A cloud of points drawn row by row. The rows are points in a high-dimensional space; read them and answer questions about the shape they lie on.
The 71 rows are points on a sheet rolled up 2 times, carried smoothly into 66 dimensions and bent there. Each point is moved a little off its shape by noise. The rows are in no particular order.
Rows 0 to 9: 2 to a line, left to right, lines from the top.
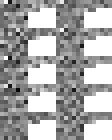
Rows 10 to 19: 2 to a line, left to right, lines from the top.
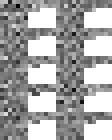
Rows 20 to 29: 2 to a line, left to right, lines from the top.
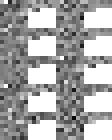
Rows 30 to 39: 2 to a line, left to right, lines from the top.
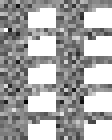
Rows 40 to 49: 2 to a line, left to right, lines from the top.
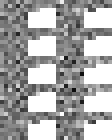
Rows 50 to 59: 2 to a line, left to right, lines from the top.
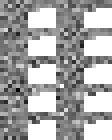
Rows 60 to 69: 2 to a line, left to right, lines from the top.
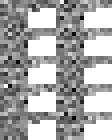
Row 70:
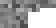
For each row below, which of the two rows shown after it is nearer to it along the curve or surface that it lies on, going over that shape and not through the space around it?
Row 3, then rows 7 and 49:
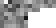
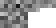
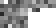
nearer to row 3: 7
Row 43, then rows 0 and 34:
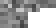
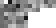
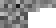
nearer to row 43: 34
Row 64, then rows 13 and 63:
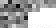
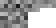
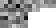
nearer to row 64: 63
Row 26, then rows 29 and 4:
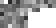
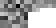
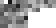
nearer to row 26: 4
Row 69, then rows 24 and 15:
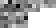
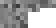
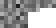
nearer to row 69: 15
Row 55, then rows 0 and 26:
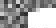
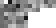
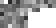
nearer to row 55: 0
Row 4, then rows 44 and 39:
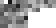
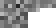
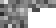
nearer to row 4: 39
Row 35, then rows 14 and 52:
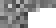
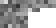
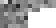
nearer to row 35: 52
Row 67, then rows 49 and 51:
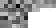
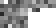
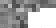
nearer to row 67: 49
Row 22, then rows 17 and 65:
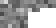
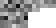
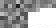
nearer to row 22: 65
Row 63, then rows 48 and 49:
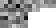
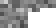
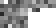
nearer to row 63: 49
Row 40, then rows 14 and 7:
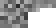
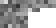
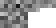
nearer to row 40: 7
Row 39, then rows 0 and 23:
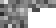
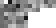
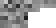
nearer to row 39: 0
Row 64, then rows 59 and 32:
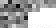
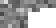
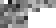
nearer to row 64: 32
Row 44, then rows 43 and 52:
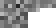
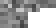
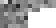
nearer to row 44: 52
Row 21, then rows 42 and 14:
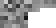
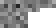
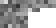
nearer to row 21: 14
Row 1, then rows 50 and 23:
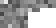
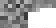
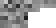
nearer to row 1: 23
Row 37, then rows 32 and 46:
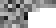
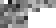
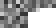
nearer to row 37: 46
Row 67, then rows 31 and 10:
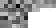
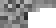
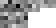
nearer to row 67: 10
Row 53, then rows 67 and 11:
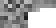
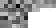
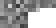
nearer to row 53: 11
